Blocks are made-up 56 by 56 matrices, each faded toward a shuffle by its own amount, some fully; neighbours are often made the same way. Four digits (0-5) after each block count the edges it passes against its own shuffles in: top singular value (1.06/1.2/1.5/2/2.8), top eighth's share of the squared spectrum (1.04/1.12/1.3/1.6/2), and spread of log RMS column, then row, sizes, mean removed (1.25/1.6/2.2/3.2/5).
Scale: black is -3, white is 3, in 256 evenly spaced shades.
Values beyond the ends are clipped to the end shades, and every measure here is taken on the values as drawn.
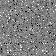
1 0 0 0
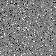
0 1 0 0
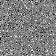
2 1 1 1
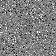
0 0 0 0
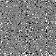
2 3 2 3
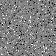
0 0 0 0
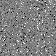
0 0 1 0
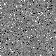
0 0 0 0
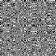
4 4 2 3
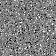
2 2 0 0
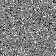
1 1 0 0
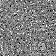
3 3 1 1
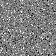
1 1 0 0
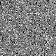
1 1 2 0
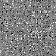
3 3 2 1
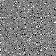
3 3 1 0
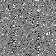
2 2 1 0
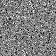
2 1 0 0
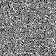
2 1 0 0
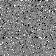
1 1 0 1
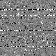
2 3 0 3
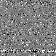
2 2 0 3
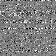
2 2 0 3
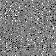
3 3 1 1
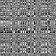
5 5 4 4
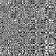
4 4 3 3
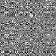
4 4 2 3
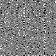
4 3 2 1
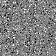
0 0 1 0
